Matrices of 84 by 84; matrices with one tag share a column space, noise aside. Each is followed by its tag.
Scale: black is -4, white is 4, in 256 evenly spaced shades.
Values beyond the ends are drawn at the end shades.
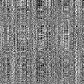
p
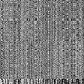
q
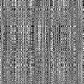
p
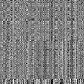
q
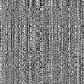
p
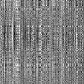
p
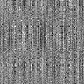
p
